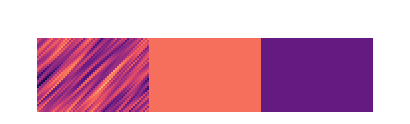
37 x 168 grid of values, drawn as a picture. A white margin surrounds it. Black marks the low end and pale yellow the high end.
It is made of 1 by 3 panels. Panel 1,1: middling, slanting up to the right, strong in contrast. Panel 1,2: high, flat. Panel 1,3: low, flat.
